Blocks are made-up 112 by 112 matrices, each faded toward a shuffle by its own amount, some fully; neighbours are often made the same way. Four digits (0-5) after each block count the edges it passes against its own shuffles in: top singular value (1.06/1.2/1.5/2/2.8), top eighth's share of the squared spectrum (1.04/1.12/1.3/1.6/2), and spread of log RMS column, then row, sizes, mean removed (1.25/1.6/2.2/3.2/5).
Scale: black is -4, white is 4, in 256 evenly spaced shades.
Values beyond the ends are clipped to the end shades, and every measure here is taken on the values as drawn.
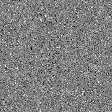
2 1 0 0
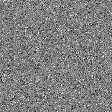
3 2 0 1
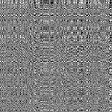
5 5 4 4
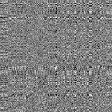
5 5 3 3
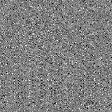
4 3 2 2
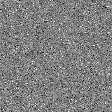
3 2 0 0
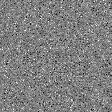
2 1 0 0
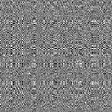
5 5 3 4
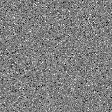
3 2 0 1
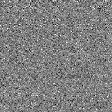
4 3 1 2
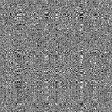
5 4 3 3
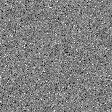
1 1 0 0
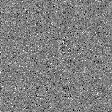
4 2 1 1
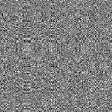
5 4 3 3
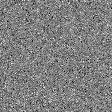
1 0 0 0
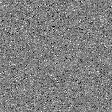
3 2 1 0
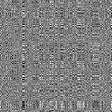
5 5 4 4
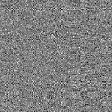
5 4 2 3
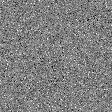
1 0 0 0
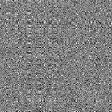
5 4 3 3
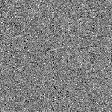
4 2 1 1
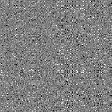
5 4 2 2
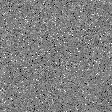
0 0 0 0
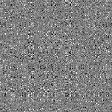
4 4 3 2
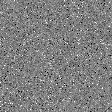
2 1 0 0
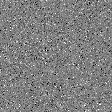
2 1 0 0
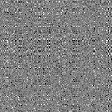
5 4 3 3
